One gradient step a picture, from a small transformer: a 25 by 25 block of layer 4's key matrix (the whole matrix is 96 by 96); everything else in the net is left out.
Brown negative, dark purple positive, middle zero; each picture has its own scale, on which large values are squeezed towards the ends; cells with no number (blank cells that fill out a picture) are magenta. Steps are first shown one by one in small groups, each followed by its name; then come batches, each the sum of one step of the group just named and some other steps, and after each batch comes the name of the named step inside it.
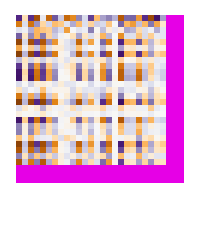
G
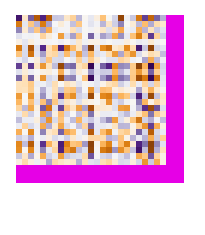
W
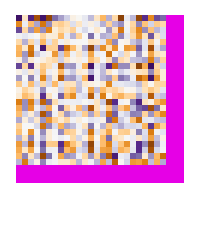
W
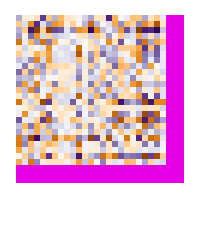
G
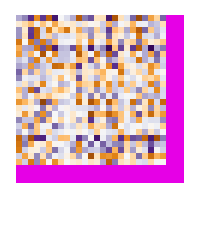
G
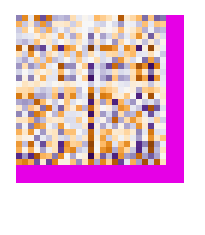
W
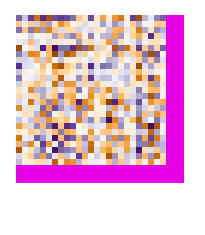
W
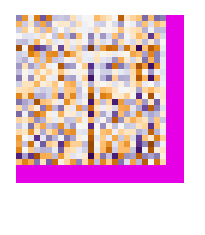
W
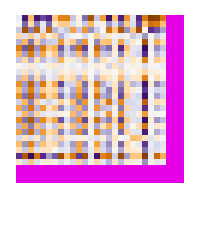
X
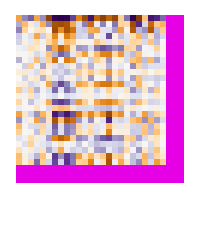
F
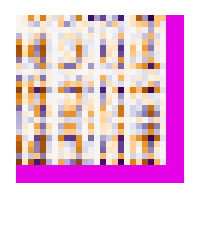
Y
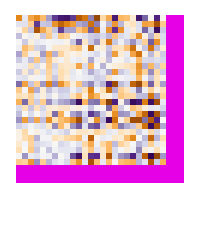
F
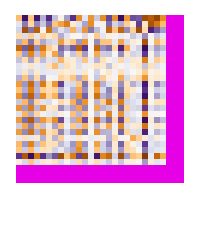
X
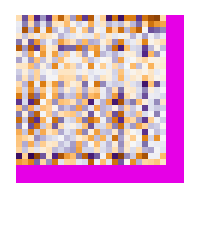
X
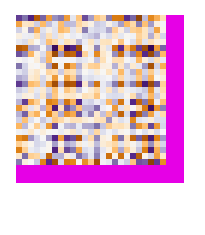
F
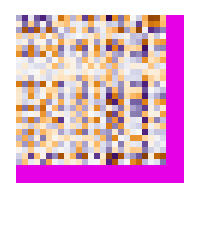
X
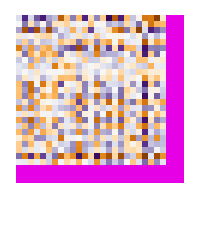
X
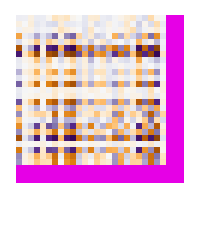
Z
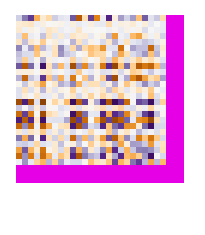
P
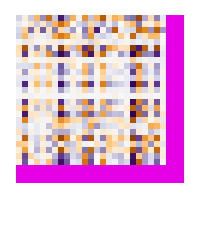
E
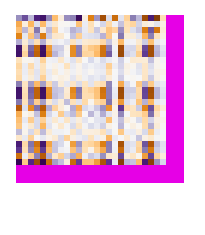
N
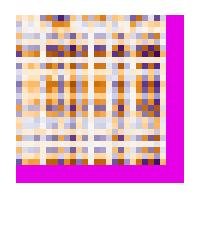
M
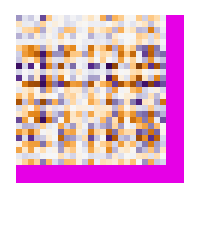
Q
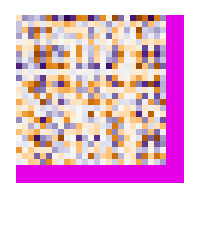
Q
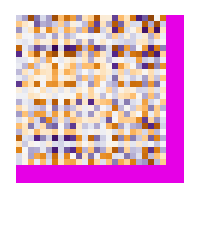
Z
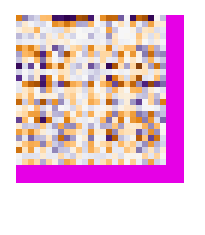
Q
